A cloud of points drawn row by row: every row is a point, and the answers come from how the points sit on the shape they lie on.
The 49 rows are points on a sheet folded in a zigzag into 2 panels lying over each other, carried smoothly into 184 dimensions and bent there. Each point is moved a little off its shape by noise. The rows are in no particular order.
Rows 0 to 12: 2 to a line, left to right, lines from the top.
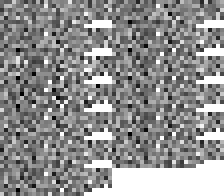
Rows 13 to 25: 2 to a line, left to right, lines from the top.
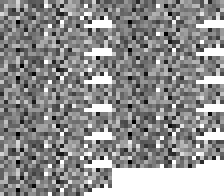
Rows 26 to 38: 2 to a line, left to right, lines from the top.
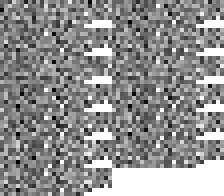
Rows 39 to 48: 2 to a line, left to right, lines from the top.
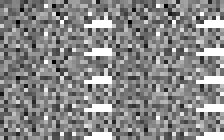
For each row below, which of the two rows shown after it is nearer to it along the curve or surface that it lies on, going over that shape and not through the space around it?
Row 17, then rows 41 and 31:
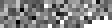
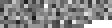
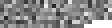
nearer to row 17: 41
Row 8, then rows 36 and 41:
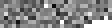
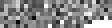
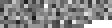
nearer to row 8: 36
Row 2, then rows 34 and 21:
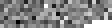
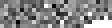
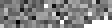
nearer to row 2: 21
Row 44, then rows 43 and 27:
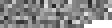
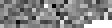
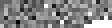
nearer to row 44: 43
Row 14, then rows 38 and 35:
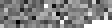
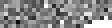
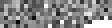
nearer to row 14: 35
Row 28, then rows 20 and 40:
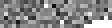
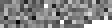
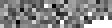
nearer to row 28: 40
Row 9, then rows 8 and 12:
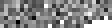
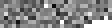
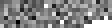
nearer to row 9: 12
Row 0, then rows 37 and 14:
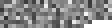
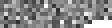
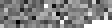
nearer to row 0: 37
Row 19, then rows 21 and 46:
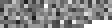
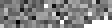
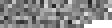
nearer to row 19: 21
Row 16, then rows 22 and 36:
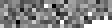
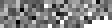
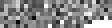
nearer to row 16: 22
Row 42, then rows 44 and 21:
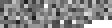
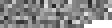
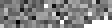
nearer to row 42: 21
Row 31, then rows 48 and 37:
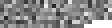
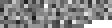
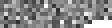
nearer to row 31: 37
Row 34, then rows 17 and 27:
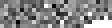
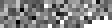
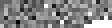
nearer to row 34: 17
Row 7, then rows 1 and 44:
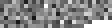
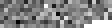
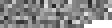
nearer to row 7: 1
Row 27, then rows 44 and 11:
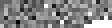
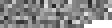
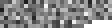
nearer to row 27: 11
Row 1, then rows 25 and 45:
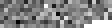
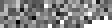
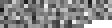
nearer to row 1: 45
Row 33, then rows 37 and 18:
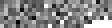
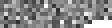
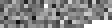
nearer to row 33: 18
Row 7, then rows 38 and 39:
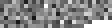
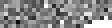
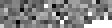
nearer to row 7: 39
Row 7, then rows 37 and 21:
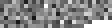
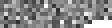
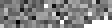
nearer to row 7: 21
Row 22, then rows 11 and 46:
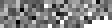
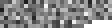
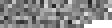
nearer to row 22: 11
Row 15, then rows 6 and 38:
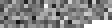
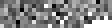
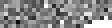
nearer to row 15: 6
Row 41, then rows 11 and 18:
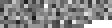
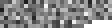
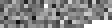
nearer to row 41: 11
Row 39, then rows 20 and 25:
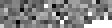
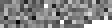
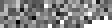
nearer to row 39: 20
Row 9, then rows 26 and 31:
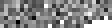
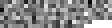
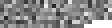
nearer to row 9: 26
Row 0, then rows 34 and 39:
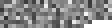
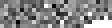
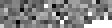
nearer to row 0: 34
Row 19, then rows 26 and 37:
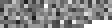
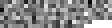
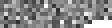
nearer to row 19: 26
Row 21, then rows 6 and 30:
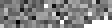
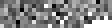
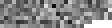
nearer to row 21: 6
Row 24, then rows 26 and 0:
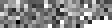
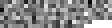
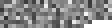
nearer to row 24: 0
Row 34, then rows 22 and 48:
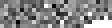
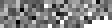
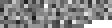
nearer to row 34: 22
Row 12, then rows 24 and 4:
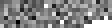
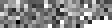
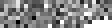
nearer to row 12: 4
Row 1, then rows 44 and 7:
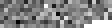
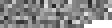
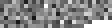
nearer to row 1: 7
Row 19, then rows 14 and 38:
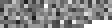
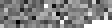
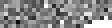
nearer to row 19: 14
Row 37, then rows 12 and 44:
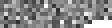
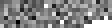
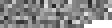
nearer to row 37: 44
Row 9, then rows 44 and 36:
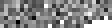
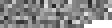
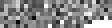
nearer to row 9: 36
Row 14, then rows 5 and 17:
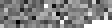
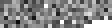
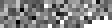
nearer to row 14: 5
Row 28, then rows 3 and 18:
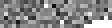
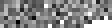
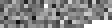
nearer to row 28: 3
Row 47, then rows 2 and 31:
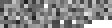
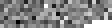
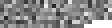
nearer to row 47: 2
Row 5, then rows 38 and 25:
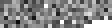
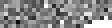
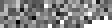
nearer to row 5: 25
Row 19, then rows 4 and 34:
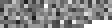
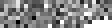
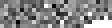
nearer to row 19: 4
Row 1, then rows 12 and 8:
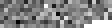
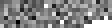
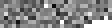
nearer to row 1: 12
